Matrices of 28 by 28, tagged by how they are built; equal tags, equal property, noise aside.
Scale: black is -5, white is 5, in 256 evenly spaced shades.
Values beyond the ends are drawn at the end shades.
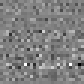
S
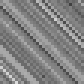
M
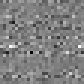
S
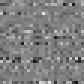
S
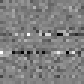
S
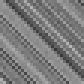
M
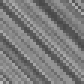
M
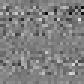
S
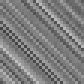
M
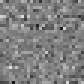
S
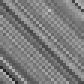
M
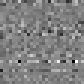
S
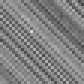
M
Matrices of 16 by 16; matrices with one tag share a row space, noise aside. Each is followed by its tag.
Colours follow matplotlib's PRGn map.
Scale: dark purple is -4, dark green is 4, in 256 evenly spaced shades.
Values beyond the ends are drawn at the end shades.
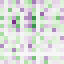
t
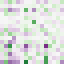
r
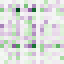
t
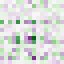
t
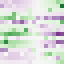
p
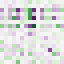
t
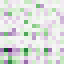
r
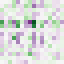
t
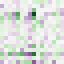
t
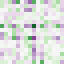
t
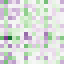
r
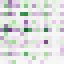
r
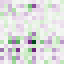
t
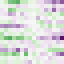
p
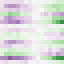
p
